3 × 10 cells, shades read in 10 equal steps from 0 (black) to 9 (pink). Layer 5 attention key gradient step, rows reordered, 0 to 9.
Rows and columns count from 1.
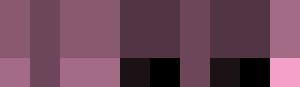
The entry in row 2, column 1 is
5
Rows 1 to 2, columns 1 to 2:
5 4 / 5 4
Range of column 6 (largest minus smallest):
3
